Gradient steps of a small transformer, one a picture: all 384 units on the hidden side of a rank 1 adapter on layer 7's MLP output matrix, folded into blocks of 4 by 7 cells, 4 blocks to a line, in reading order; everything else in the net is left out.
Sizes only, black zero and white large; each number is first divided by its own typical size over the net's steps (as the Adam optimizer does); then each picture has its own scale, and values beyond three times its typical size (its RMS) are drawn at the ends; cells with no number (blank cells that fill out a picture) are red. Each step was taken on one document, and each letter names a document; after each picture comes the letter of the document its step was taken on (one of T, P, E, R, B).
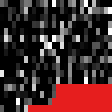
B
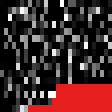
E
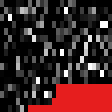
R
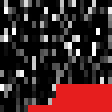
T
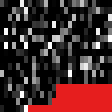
B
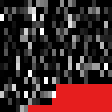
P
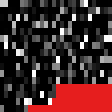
B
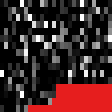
B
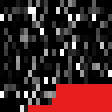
P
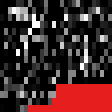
E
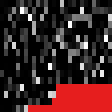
E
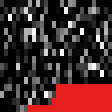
R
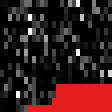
E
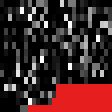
E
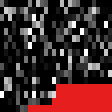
R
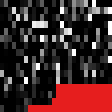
B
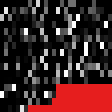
P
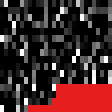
T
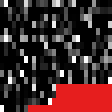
T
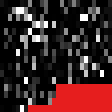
E
